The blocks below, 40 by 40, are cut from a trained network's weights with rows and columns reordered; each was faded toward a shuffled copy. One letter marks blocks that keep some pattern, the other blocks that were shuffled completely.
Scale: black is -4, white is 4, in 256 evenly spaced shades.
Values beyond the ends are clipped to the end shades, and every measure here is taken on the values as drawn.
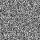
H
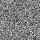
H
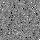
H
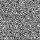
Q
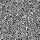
H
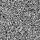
H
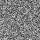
H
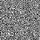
Q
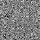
Q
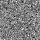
H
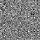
Q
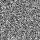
H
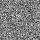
H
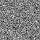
H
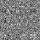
Q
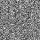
Q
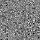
Q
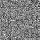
Q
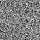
Q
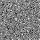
H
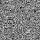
Q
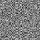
Q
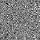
Q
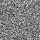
H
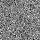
H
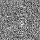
Q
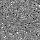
H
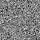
H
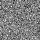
H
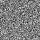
H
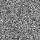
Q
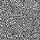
Q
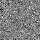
H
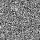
H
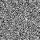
H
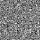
Q
